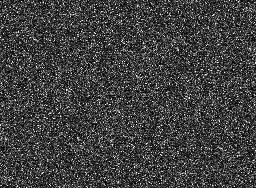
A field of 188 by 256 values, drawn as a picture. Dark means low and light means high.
Slope: none. Grain: fine. Histogram: skewed, a long tail of high values. Symmetry: a half turn. Stripes: none. Seam: none.
